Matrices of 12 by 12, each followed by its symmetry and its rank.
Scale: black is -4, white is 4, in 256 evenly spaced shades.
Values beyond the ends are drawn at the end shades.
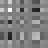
symmetric, rank one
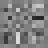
antisymmetric, rank two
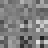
antisymmetric, rank two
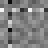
antisymmetric, rank two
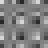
symmetric, rank one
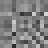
antisymmetric, rank two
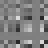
symmetric, rank one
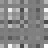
symmetric, rank one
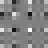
symmetric, rank one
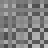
symmetric, rank one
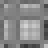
symmetric, rank one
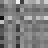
antisymmetric, rank two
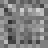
antisymmetric, rank two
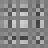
symmetric, rank one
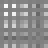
symmetric, rank one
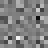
antisymmetric, rank two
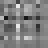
antisymmetric, rank two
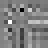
antisymmetric, rank two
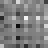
antisymmetric, rank two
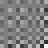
symmetric, rank one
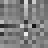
antisymmetric, rank two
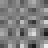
symmetric, rank one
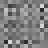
antisymmetric, rank two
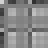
symmetric, rank one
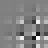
symmetric, rank one
